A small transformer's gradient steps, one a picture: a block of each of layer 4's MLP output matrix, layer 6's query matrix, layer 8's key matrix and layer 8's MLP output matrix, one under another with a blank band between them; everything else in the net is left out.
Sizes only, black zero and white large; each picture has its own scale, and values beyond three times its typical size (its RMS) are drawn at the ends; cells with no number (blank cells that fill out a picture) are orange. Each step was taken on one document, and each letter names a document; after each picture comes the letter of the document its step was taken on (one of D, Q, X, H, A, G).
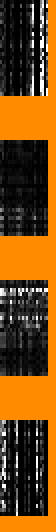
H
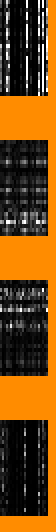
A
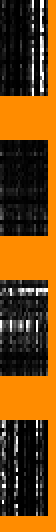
H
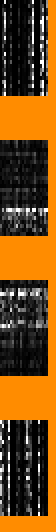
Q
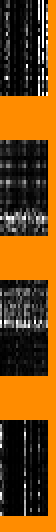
A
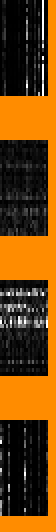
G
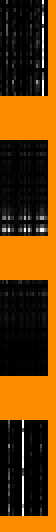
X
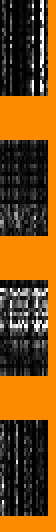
H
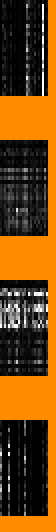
G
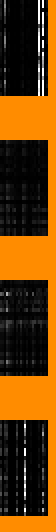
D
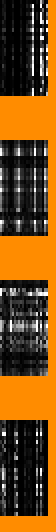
H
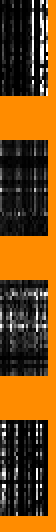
H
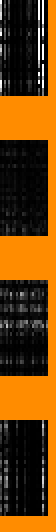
D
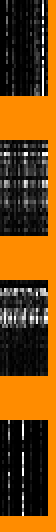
X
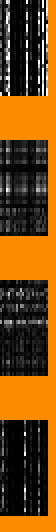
A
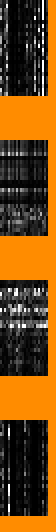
G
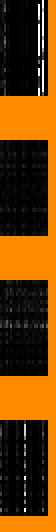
D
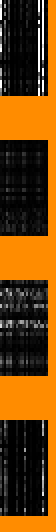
D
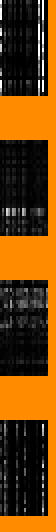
D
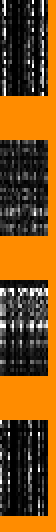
Q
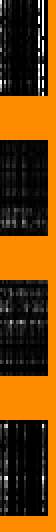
D
